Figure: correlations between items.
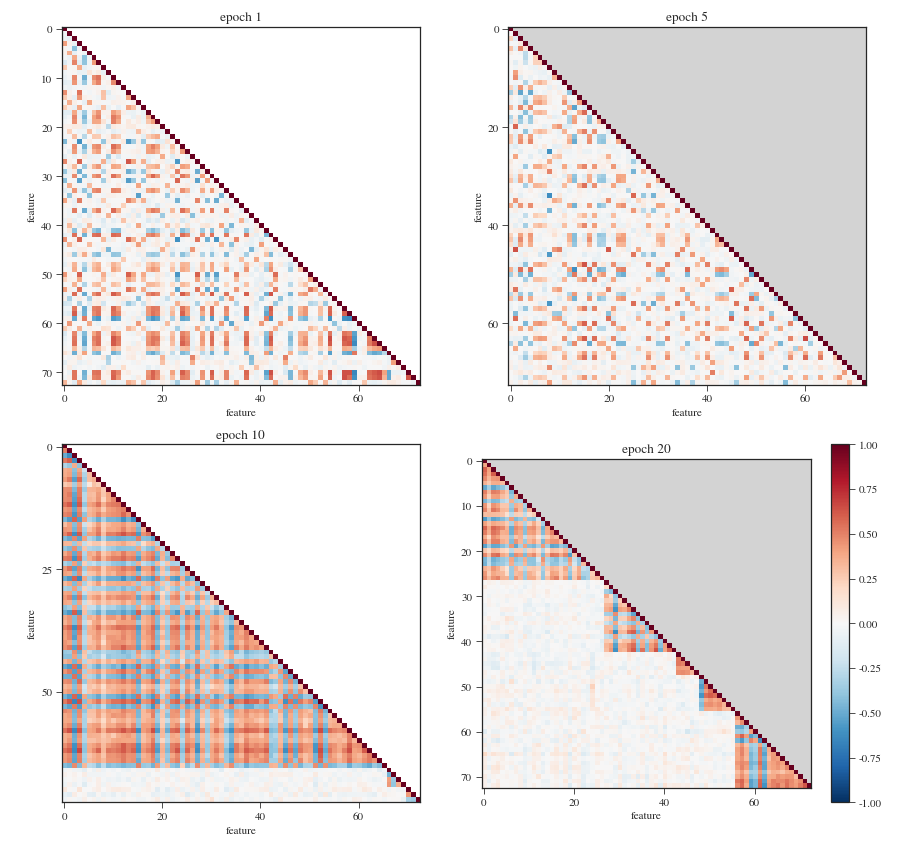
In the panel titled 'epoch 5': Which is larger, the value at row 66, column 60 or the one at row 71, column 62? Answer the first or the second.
the first
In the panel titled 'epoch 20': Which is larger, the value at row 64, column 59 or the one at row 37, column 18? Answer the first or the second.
the second
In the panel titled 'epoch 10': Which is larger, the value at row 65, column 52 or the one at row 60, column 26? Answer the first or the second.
the second
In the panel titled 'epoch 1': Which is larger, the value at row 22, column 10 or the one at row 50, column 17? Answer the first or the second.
the first
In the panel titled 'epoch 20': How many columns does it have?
73
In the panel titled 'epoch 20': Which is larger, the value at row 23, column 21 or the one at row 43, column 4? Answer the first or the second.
the second
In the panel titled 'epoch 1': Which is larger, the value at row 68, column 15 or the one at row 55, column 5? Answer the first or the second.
the first
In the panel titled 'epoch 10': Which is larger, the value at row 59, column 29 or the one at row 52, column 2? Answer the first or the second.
the first
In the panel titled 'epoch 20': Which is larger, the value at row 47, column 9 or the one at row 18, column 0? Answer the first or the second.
the second
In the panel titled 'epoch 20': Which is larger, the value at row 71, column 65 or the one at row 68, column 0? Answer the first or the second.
the first
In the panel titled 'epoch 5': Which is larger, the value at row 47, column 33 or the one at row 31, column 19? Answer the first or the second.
the first
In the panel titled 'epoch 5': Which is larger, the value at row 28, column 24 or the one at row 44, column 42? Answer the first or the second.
the second
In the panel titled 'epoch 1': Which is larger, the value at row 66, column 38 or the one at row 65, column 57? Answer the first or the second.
the second
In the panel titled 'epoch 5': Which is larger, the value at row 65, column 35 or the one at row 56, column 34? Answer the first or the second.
the second
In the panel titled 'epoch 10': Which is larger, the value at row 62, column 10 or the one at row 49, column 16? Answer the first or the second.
the first
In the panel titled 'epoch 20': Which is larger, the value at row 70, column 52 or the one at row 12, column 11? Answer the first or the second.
the second
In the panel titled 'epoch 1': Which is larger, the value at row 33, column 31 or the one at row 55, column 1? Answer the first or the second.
the first
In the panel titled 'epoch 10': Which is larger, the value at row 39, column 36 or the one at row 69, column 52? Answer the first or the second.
the first
